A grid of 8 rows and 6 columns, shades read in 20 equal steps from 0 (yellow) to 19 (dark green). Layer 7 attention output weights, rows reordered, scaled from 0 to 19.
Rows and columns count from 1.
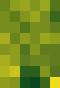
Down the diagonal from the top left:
11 12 13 10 12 12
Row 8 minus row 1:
-3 1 11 10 8 -13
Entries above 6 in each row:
6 6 6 5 6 5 4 5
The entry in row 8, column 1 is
8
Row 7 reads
5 3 16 16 9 13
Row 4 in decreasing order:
11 10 8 8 7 6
